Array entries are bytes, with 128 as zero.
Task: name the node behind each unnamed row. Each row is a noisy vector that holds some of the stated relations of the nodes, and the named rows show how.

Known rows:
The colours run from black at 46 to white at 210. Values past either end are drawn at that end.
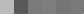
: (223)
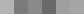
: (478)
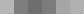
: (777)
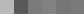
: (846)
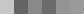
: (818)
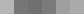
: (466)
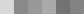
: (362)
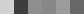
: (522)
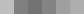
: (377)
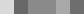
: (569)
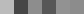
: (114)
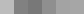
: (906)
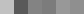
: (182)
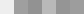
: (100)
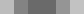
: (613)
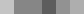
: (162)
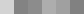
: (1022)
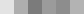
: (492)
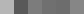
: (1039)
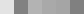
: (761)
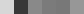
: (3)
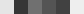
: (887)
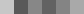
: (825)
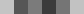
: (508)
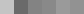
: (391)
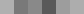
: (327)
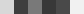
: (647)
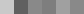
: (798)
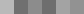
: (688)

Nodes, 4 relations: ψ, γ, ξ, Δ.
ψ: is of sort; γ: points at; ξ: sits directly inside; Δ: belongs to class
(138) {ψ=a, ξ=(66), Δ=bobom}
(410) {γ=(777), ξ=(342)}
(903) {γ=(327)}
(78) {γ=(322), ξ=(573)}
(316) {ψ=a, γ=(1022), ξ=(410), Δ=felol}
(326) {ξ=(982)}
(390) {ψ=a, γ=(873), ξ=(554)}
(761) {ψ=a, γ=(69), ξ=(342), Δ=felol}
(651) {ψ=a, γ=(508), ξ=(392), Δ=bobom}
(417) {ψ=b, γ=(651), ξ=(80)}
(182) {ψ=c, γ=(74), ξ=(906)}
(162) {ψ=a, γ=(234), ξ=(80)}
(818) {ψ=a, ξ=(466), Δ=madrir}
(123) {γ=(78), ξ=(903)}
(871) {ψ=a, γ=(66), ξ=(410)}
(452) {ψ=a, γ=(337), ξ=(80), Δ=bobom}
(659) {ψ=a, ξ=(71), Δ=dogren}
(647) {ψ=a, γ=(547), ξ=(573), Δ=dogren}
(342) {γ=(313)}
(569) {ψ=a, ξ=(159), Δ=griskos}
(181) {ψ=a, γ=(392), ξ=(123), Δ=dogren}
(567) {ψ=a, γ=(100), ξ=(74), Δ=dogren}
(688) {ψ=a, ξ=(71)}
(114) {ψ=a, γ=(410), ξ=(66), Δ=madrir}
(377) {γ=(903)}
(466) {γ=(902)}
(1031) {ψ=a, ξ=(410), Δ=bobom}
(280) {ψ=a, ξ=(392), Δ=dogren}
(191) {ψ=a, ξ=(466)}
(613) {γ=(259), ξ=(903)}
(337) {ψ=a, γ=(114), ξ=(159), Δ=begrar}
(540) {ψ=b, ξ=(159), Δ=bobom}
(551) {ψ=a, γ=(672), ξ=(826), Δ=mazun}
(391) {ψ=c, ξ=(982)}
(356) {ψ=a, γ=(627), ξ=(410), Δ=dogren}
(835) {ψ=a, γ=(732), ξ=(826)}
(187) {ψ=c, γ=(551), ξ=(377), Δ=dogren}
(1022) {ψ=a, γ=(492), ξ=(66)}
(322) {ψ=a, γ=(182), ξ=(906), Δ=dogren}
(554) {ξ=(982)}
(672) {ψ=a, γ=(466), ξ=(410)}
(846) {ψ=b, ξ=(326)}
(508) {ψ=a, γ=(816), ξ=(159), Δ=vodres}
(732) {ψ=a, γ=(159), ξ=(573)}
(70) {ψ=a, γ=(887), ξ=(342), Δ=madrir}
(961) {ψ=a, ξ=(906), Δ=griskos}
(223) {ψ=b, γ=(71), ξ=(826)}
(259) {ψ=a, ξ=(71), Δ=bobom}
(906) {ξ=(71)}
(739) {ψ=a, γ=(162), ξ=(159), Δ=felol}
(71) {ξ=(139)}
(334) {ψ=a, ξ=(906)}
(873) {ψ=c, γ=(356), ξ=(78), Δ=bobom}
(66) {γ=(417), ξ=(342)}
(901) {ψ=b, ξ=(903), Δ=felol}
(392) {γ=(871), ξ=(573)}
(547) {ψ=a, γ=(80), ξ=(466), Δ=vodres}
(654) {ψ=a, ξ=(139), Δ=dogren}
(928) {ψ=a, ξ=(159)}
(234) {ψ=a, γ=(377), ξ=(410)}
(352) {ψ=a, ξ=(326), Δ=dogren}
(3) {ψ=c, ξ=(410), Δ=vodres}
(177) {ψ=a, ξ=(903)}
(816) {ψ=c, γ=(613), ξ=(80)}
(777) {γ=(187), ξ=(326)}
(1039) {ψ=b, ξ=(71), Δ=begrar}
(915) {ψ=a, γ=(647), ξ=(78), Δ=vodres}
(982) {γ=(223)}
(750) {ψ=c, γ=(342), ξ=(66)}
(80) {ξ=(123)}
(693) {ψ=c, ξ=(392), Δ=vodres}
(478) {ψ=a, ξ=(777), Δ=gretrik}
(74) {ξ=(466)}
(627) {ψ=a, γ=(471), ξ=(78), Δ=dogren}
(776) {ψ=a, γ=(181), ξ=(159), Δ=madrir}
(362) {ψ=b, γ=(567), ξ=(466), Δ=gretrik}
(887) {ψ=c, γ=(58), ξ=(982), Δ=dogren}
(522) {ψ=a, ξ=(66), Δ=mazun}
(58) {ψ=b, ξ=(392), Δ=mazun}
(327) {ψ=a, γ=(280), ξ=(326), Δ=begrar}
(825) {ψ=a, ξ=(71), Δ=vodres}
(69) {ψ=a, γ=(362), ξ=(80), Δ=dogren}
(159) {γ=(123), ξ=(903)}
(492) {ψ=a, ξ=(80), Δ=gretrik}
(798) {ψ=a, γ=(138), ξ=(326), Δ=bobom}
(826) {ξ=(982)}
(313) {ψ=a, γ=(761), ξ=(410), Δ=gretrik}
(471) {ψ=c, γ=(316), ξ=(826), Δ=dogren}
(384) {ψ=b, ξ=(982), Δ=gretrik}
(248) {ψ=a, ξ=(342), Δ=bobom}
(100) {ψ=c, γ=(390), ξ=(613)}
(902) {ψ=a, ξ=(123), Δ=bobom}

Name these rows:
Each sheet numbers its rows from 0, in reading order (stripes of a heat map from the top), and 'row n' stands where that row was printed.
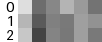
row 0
(316)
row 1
(410)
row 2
(551)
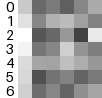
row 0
(816)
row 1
(750)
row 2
(471)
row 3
(873)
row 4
(342)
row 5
(540)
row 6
(739)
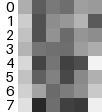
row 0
(66)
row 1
(961)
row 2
(70)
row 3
(392)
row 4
(352)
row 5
(776)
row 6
(80)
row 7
(187)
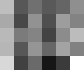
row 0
(417)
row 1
(871)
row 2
(337)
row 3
(234)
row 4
(181)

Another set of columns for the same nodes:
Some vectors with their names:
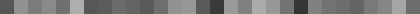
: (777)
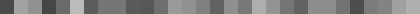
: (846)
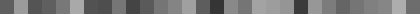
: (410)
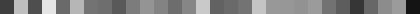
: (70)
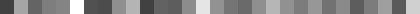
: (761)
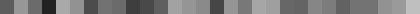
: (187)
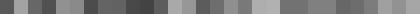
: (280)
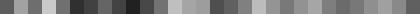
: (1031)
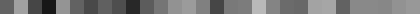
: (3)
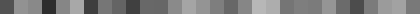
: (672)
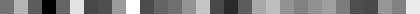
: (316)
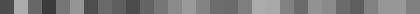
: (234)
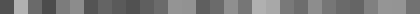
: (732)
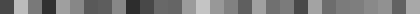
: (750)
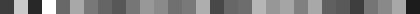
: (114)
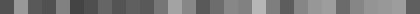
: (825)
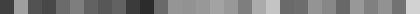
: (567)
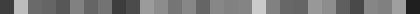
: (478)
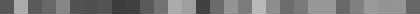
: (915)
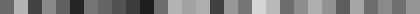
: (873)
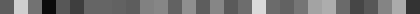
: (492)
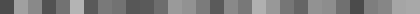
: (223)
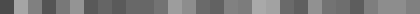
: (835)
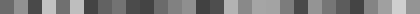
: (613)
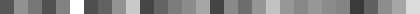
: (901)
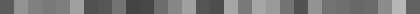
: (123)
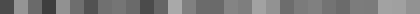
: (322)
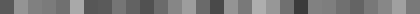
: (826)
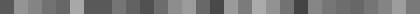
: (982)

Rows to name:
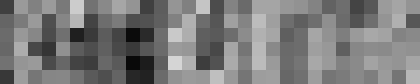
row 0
(1039)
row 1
(466)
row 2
(522)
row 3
(693)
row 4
(58)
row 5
(69)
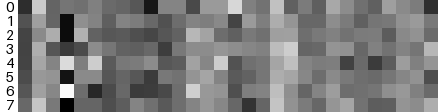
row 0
(313)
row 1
(182)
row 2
(181)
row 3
(390)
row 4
(327)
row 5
(871)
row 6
(798)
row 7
(1022)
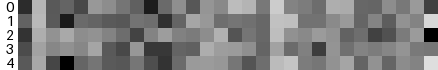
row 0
(362)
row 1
(627)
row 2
(776)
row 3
(342)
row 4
(356)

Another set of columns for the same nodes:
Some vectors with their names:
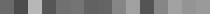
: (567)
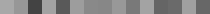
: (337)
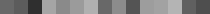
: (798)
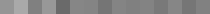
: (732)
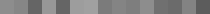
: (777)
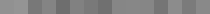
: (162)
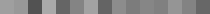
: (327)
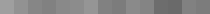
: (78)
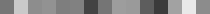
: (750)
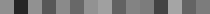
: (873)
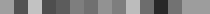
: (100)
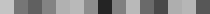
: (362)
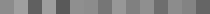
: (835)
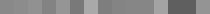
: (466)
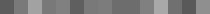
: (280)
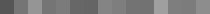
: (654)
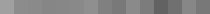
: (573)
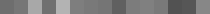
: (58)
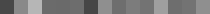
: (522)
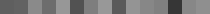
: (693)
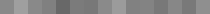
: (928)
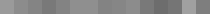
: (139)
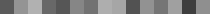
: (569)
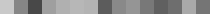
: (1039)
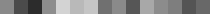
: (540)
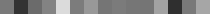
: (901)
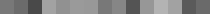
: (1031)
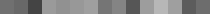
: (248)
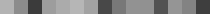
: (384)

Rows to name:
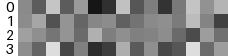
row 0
(316)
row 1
(478)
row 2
(410)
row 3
(627)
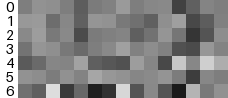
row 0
(391)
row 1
(613)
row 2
(816)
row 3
(182)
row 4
(761)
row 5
(66)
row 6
(471)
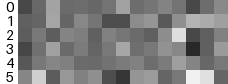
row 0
(887)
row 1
(69)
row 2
(508)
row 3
(187)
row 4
(352)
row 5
(313)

